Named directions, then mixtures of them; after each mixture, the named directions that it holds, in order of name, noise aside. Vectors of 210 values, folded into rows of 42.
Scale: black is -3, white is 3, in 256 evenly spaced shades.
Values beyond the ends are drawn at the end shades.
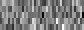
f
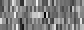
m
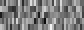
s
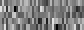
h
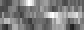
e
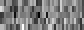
m, s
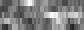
e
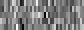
m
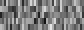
s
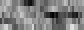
e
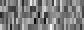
s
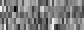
h, s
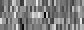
m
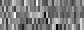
h, m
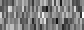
f, s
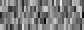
f, s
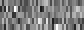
h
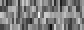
e, s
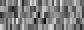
s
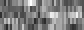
e, s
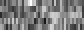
e, s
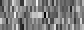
m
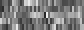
e, m
